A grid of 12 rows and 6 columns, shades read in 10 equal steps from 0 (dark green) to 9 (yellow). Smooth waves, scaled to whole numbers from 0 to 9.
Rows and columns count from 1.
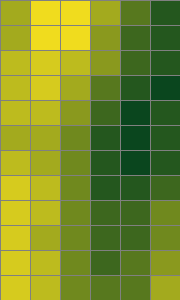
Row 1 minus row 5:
-1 2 4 4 3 0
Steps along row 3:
up down down down down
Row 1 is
6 9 9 6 3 1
